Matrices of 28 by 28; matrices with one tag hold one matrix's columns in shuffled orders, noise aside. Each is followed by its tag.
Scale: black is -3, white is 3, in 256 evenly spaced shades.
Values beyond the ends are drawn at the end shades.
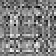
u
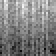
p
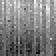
p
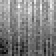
p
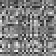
u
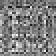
u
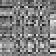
u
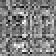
u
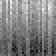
p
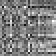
u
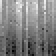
p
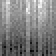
p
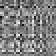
u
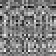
u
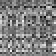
u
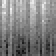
p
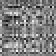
u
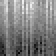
p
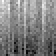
p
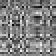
u
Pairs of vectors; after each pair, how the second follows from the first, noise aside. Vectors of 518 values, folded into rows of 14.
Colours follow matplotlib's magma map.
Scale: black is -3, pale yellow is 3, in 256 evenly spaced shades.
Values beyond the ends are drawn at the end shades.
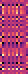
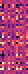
sign-scrambled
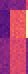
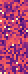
shuffled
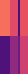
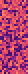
shuffled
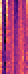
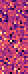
shuffled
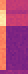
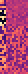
sign-scrambled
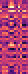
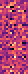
sign-scrambled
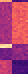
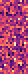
shuffled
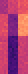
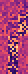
sign-scrambled
